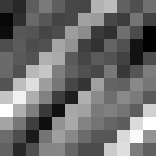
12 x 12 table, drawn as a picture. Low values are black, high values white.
Mirror symmetry: none. Ninth with the highest average: bottom right. Grain: diagonal, up to the right.
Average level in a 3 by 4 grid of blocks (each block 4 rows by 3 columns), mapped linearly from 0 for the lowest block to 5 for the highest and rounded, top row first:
0 2 2 0 | 4 3 2 1 | 2 2 2 5
